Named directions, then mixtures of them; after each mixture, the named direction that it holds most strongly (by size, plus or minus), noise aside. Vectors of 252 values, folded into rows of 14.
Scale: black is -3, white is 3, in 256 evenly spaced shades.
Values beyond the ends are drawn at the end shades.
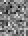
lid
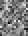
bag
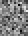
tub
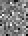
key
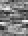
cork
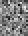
tub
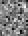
tub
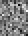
tub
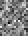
bag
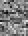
cork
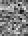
tub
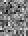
lid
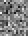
lid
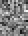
tub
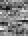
cork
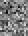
lid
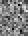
tub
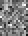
bag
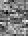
cork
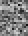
tub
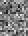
lid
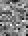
key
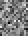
bag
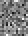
key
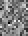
bag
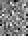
key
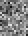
lid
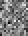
bag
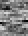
cork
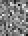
key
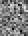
tub
